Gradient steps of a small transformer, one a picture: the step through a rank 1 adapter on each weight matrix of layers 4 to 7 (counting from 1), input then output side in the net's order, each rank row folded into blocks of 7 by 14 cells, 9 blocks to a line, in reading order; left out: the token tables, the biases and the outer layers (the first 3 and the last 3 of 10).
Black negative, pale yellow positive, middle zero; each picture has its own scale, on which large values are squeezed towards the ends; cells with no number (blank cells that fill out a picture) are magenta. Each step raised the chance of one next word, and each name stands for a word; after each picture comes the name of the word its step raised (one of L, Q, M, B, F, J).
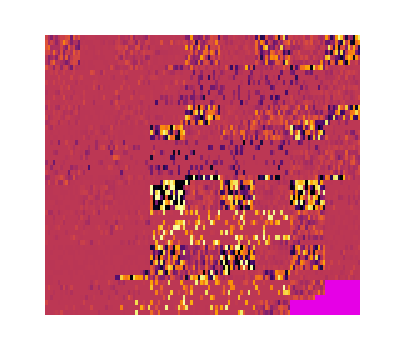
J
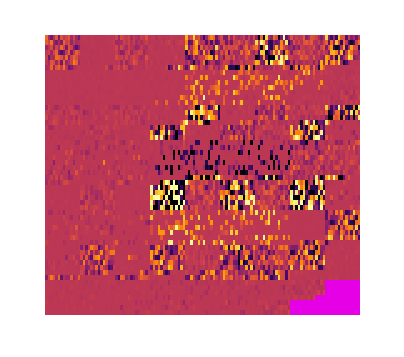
J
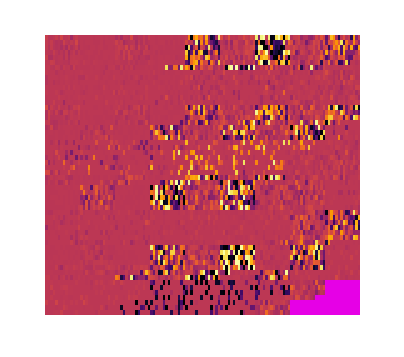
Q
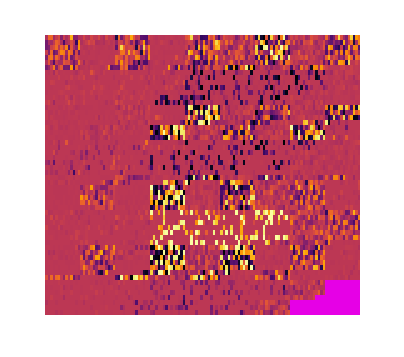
J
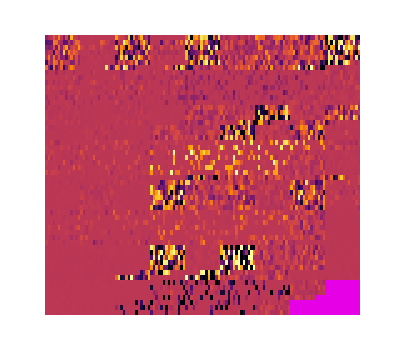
Q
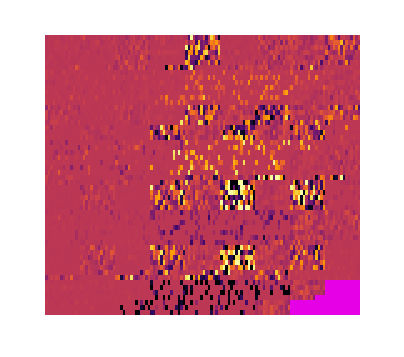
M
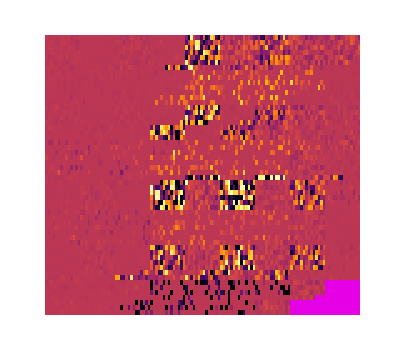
M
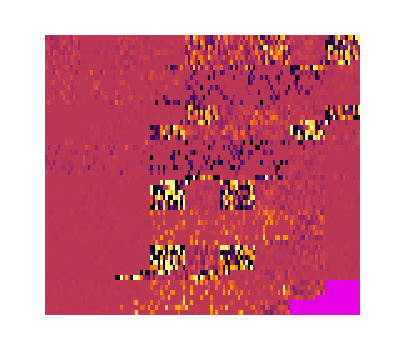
J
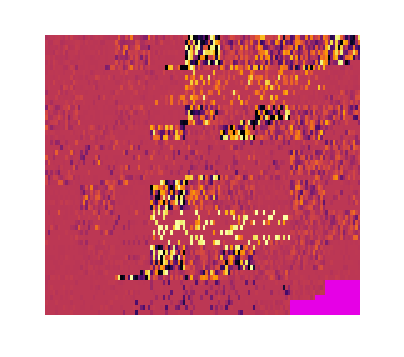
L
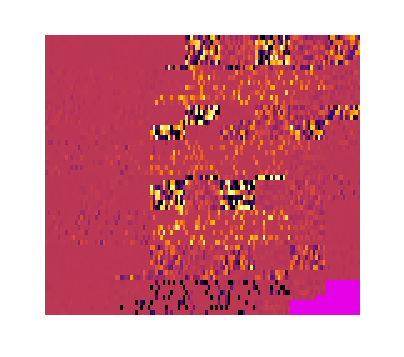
M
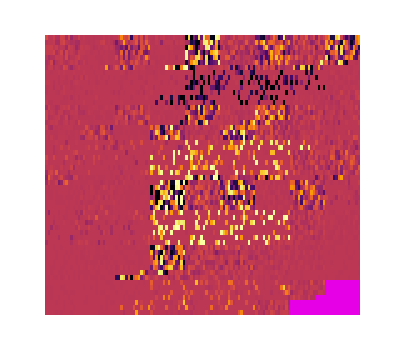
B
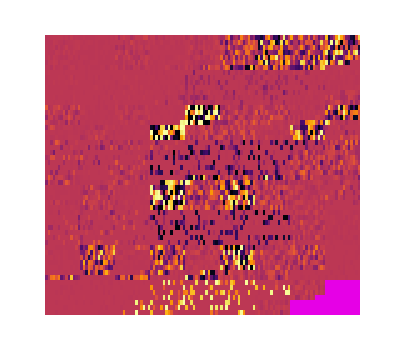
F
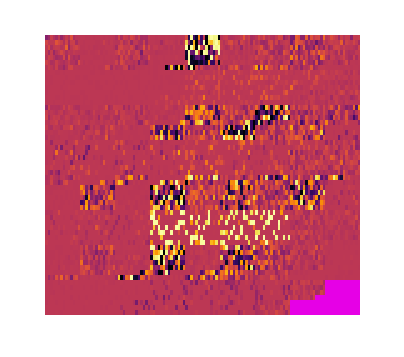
L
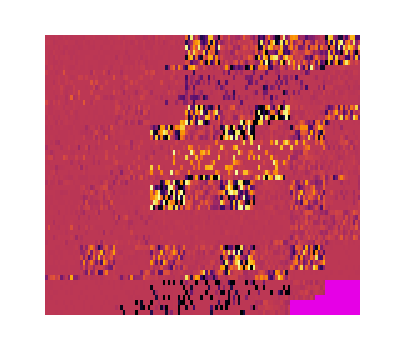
M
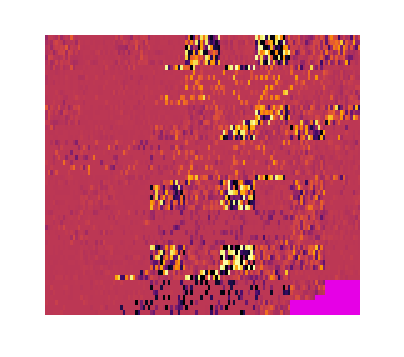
Q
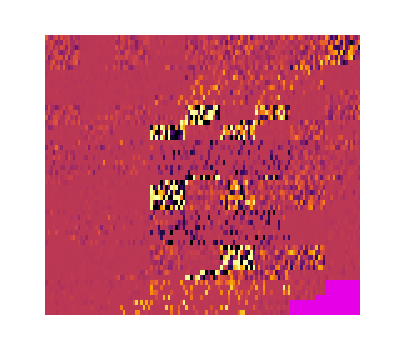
F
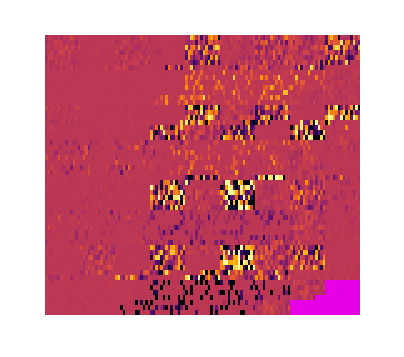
M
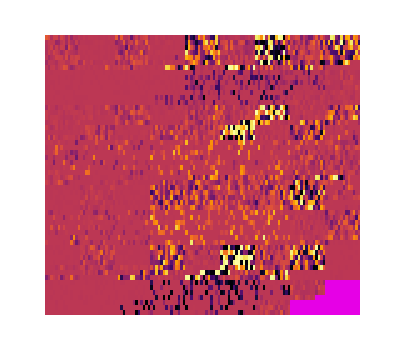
Q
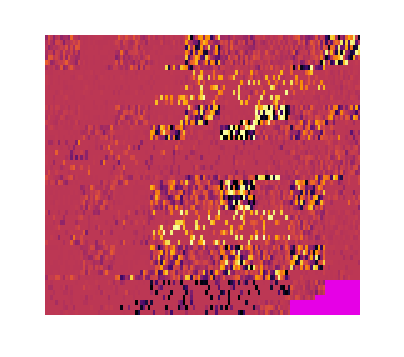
Q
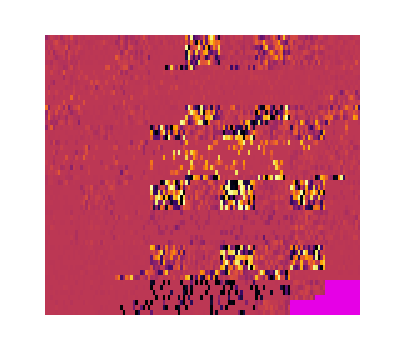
M
